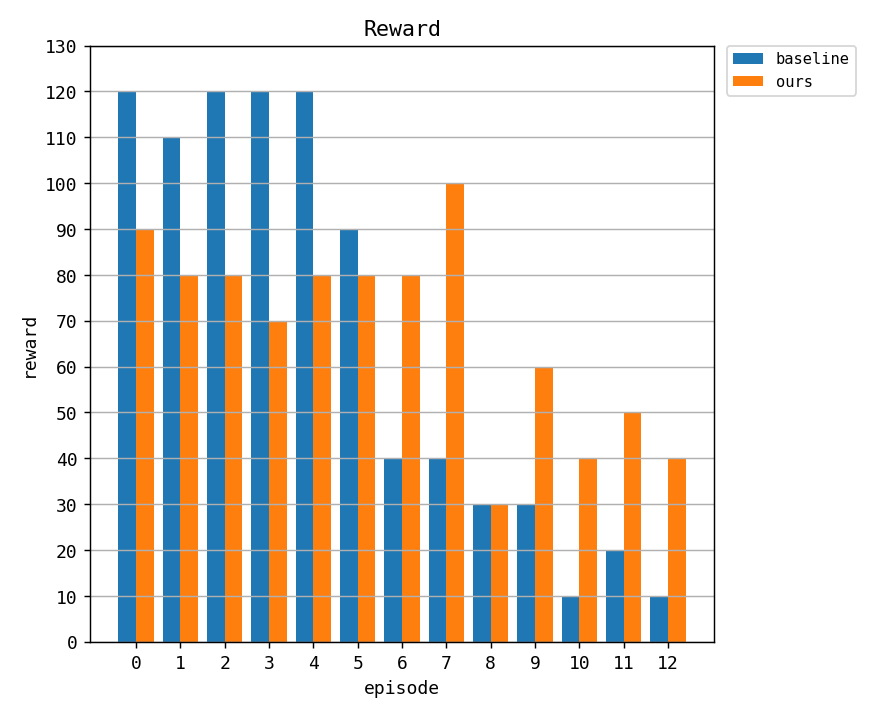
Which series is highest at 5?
baseline
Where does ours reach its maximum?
7
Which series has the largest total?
ours
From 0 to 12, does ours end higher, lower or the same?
lower
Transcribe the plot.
Title: Reward
x-axis: episode, ticks 0 1 2 3 4 5 6 7 8 9 10 11 12
y-axis: reward, ticks 0 10 20 30 40 50 60 70 80 90 100 110 120 130
Legend: baseline, ours
Values:
baseline: 120 110 120 120 120 90 40 40 30 30 10 20 10
ours: 90 80 80 70 80 80 80 100 30 60 40 50 40
